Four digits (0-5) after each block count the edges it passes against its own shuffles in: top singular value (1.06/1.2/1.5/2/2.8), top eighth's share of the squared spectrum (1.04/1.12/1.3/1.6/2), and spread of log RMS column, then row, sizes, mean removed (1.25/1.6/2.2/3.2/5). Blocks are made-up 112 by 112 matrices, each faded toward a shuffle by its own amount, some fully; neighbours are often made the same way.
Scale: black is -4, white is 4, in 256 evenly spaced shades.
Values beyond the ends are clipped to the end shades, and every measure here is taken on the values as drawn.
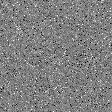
0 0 0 0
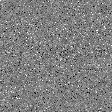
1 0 0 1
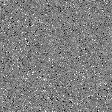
0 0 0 1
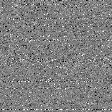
2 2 0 3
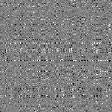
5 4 3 3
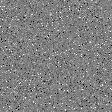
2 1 0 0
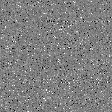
3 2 0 1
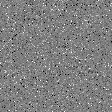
2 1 0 0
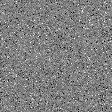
0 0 1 0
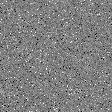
0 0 0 0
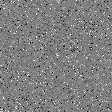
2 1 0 0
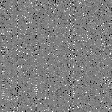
4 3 2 1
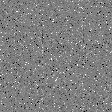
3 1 0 0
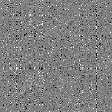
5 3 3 2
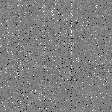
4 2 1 0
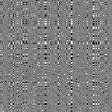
5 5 4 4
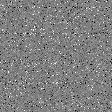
1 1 0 1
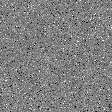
0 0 0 0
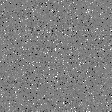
3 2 0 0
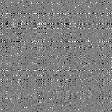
5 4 3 3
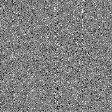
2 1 3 0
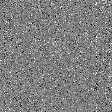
1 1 2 0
